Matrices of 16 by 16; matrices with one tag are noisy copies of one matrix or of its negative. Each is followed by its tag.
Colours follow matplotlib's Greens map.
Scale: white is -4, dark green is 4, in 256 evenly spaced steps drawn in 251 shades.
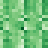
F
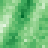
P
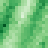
P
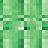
F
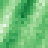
P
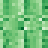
F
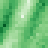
P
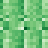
F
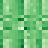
F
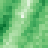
P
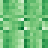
F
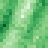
P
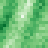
P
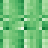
F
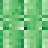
F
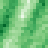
P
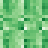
F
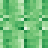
F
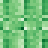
F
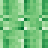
F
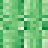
F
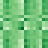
F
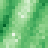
P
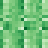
F
